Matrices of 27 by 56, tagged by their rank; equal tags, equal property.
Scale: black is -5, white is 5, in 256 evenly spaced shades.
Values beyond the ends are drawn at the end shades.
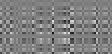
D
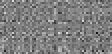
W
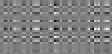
D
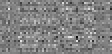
W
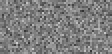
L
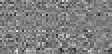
W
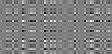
D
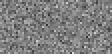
L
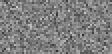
L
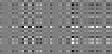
D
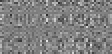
W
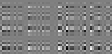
D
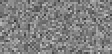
L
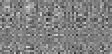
W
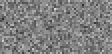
L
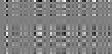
D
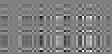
D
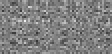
W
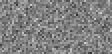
L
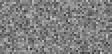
L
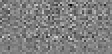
W
